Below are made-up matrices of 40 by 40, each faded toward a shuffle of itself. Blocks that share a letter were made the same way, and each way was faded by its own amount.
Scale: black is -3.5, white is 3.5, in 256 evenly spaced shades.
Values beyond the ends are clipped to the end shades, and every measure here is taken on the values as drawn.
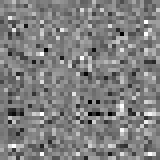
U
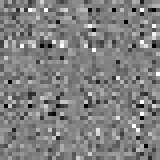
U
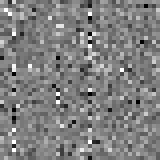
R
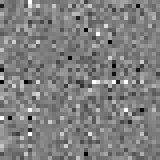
R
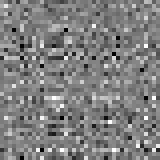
U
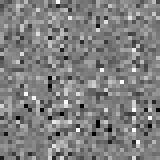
R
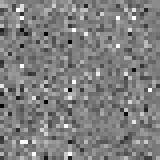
R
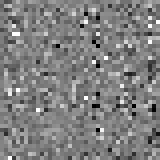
R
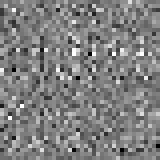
U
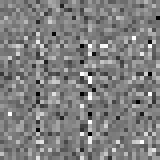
U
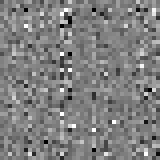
R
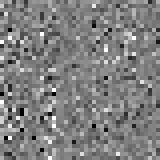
R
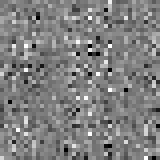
R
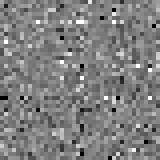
R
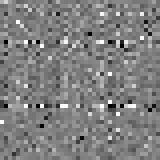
U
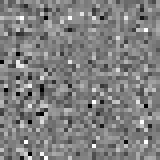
R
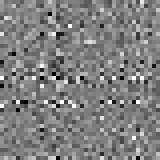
U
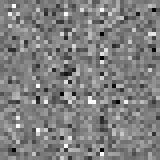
R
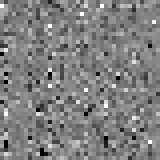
R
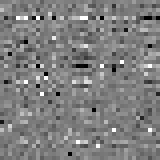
U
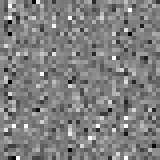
R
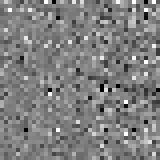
R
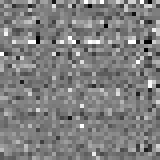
U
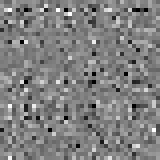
U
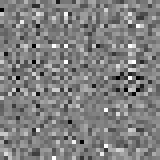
U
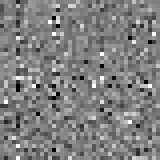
R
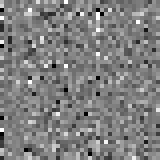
R
